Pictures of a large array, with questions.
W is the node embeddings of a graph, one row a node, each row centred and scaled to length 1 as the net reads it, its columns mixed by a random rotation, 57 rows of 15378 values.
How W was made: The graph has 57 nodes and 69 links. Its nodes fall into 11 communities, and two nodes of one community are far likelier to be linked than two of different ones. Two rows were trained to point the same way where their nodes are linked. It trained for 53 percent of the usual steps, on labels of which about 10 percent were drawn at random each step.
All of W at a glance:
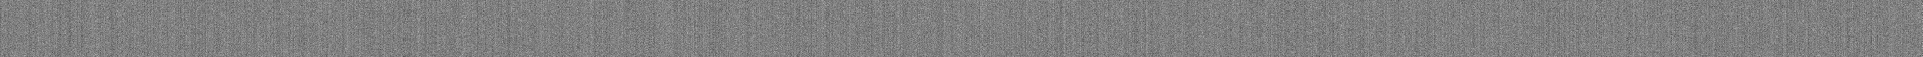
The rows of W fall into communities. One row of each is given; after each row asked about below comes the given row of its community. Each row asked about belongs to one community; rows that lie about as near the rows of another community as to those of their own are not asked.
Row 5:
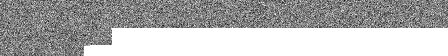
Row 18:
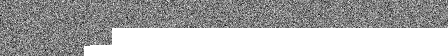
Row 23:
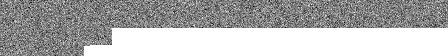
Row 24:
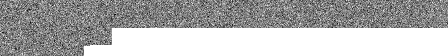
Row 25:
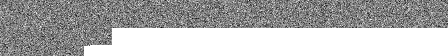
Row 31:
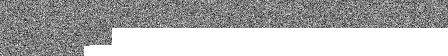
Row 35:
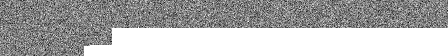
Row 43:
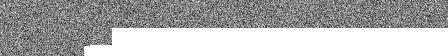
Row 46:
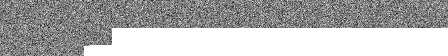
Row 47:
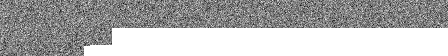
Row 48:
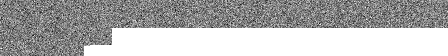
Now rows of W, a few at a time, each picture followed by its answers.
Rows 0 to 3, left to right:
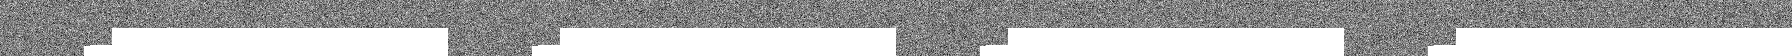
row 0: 43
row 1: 18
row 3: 46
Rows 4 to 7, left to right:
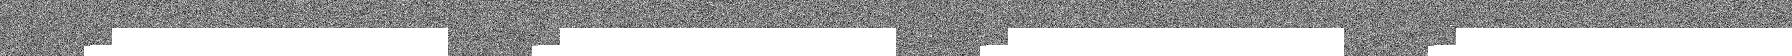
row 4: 23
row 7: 46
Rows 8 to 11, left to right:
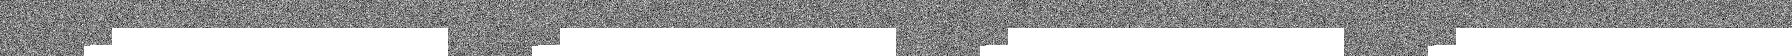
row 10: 48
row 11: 48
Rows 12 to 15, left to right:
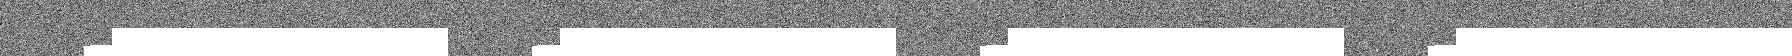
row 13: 43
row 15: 48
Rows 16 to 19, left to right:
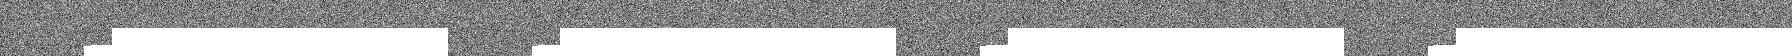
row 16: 48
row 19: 35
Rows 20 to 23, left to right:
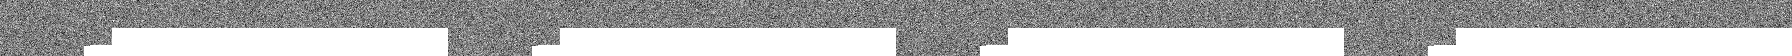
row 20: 43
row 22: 31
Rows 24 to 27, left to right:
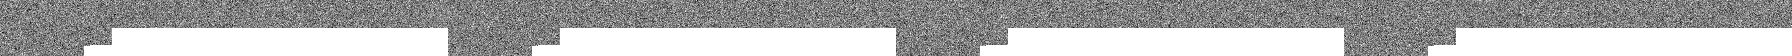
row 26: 5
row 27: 35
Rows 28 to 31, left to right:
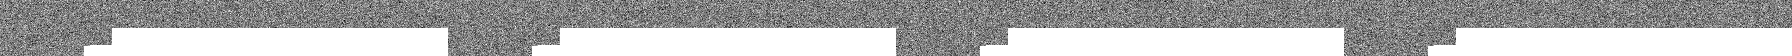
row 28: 46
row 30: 23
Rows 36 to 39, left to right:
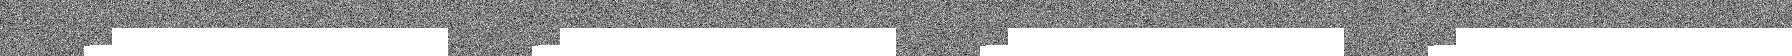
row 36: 35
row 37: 25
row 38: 47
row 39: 35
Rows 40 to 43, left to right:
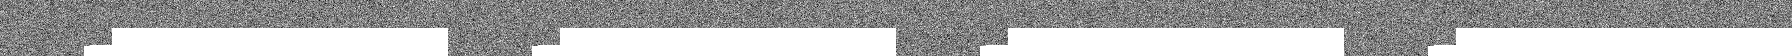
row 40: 47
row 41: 18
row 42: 31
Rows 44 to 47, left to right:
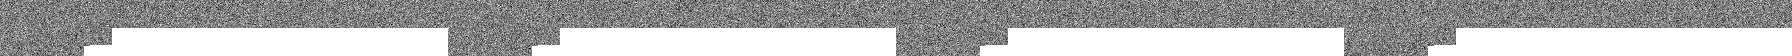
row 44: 47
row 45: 24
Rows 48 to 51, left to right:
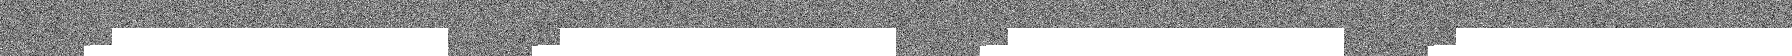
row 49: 47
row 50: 23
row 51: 31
